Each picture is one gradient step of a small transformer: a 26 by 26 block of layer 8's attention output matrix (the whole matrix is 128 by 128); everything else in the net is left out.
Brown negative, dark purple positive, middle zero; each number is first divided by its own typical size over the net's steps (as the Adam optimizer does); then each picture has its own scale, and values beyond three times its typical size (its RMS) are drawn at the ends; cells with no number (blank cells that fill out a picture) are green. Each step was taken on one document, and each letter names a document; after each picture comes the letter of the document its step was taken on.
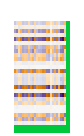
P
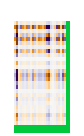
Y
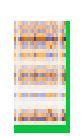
P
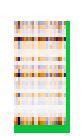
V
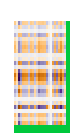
V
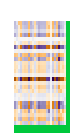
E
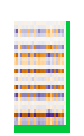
P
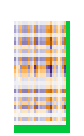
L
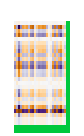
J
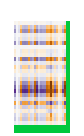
L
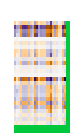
L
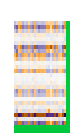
P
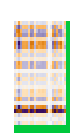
J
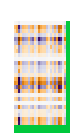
V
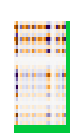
Y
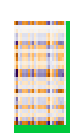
E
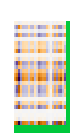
V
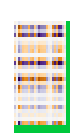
V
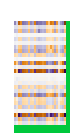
P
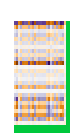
P
